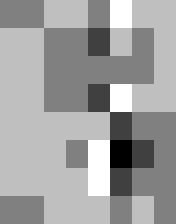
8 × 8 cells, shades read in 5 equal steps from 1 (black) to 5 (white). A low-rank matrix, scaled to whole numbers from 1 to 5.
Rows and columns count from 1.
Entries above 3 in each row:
5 4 3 5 5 4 5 4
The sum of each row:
30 27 27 29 28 26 29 28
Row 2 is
4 4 3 3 2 4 3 4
